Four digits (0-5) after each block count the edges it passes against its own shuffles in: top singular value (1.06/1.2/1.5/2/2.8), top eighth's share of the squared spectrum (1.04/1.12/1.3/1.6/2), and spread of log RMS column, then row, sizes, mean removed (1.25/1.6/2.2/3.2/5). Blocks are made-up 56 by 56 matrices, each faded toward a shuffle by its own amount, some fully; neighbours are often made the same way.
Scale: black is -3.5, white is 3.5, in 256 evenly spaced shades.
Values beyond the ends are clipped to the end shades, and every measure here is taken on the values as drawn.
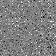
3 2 1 0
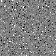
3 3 1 0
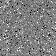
1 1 0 0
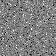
0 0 0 0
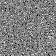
0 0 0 0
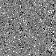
1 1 2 0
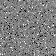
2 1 0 0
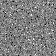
0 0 0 0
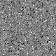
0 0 0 0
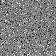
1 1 0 0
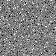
0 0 0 0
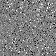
2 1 0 0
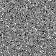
1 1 0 0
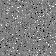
1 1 0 0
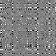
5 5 3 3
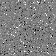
2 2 0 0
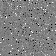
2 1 0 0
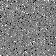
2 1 0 0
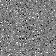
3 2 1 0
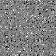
3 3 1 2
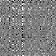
4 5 3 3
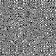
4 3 2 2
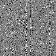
2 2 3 0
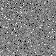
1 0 0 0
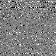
2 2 0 3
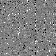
3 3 1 0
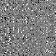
3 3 2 1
